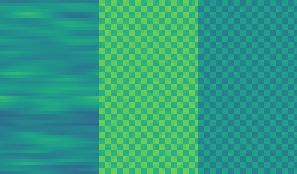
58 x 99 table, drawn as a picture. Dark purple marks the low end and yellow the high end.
It is made of 1 by 3 panels. Panel 1,1: middling, streaked across. Panel 1,2: high, checkered. Panel 1,3: middling, checkered.
